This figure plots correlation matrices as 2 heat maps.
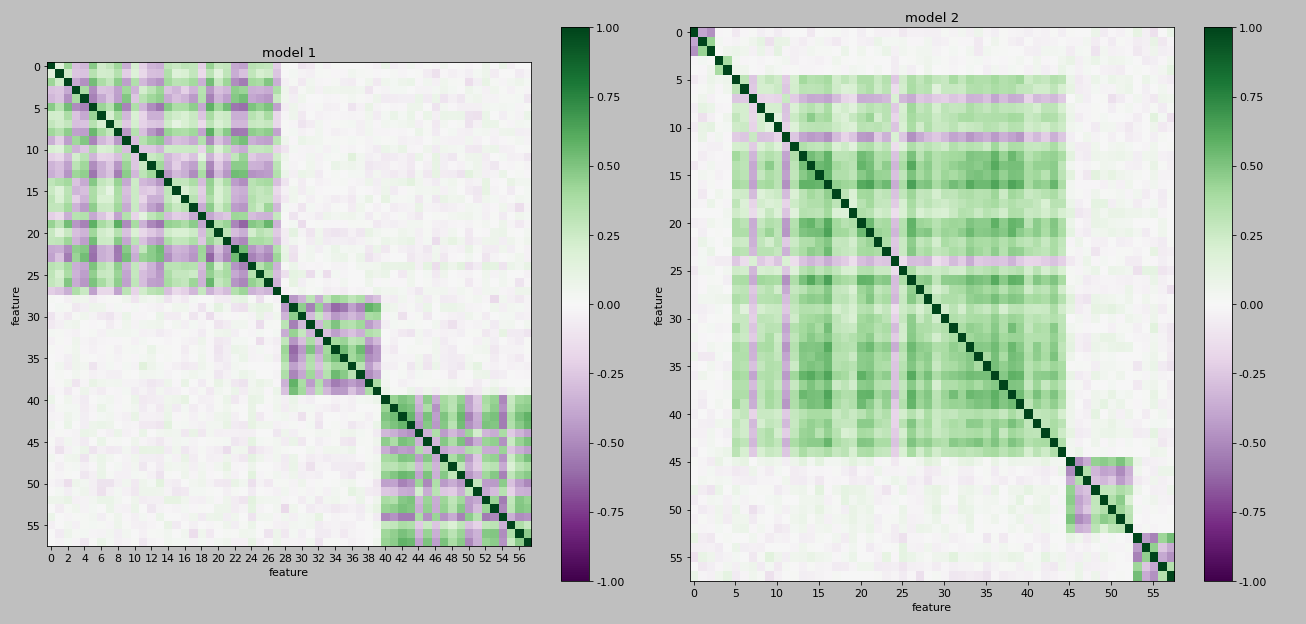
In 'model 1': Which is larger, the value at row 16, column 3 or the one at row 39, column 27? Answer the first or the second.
the second
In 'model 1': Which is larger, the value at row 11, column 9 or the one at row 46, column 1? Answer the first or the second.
the first
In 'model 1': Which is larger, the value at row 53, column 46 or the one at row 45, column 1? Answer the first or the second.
the second
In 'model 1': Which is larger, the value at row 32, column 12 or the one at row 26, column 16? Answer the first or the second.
the second
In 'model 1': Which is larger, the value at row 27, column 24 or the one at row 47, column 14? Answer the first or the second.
the second
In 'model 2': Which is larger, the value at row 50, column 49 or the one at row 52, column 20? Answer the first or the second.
the first
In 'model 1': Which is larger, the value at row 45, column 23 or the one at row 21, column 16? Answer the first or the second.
the second
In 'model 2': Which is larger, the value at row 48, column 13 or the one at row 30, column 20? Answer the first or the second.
the second
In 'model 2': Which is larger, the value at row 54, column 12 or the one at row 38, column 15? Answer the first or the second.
the second
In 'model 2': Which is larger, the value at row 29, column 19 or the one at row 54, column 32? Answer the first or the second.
the first
